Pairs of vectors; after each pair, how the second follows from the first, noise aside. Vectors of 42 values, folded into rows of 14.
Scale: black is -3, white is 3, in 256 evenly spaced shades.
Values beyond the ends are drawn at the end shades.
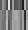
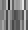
negated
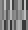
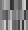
sign-scrambled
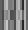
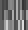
sign-scrambled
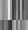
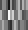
sign-scrambled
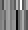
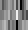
sign-scrambled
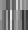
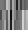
negated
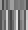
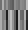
negated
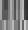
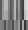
negated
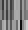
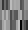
sign-scrambled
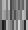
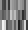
negated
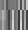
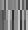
negated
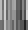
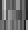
sign-scrambled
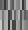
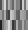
sign-scrambled
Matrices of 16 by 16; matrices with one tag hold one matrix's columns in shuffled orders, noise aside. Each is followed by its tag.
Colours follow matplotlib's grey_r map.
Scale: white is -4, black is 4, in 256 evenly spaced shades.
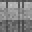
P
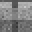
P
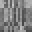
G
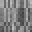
G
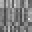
G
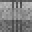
P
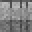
P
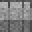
P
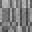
G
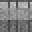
P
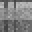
P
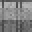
P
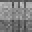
P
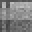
P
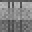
P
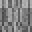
G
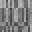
G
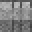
P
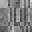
G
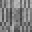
G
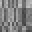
G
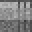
P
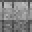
P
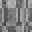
G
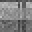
P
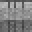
P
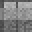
P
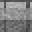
P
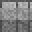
P
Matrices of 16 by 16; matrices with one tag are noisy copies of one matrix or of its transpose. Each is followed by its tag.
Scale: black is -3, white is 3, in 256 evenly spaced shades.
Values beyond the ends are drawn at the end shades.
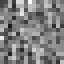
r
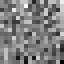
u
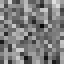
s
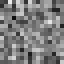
r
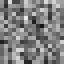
s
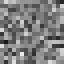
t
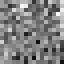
u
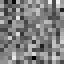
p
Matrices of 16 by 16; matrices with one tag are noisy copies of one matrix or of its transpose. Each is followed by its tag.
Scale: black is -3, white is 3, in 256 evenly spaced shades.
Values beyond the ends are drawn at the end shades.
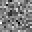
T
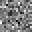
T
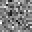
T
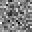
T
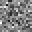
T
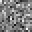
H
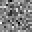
T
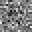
T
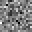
T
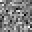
H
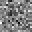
T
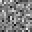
H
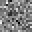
T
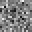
T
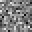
H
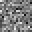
H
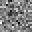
T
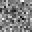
T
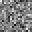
H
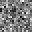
T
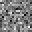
H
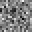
T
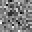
T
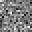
H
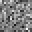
H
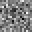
T
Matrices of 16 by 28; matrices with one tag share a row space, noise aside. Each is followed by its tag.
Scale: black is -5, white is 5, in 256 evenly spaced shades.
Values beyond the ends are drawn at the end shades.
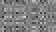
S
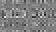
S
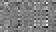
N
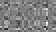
N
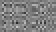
S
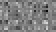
N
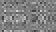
S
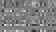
S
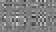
S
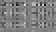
S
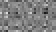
N
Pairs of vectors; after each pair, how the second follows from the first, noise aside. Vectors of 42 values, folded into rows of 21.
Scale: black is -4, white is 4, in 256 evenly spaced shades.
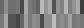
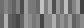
copied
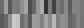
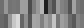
copied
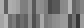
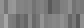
shrunk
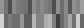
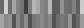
reversed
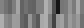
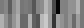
copied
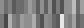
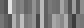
wrapped around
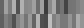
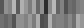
copied
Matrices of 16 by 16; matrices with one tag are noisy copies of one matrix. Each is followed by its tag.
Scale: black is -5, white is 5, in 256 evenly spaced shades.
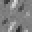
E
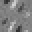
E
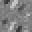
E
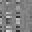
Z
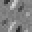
E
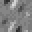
E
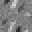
E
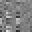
Z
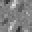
E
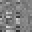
Z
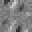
E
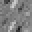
E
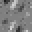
E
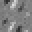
E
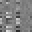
Z
